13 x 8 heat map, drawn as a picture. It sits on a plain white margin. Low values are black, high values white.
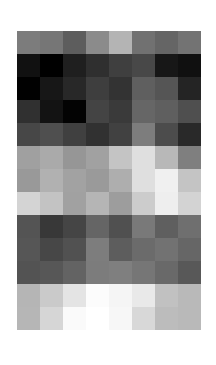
Ninth with the highest average: bottom middle. Stripes: horizontal, repeating 2 times. Slope: up to the bottom. Ninth with the lowest average: top left. Grain: streaks across.
